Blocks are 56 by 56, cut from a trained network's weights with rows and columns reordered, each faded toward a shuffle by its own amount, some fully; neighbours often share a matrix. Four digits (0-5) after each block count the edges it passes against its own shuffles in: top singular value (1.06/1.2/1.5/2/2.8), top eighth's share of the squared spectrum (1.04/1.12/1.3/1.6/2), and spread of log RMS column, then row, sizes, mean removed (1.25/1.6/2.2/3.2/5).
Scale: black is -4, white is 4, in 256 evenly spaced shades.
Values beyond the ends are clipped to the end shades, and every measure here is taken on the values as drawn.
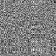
4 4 2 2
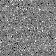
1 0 0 0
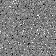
0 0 0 0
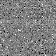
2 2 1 0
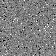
0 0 0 0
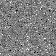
0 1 0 0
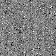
1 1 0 0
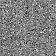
0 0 0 0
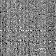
3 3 0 2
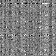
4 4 1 3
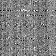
3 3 0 2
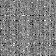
3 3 0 2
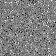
0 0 0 0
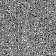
1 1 0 0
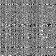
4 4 0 3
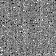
2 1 0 1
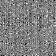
3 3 0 2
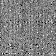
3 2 0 1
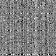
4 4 1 3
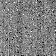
2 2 0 1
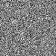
2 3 1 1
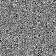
1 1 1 0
